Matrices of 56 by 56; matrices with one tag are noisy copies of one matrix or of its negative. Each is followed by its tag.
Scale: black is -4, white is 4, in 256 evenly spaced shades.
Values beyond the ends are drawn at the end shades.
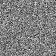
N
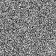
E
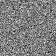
E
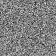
N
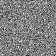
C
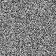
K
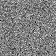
K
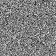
N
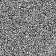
E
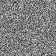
C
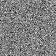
K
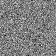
C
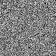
N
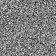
N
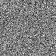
N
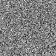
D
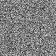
K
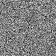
E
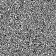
C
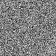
E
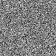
D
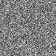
D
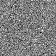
C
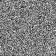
E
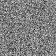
K
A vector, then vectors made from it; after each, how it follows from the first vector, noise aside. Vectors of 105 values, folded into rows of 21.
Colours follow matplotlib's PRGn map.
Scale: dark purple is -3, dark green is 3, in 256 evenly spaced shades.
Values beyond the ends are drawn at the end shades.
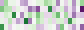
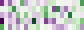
reversed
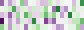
reversed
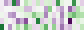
wrapped around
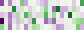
reversed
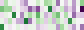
copied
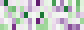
wrapped around
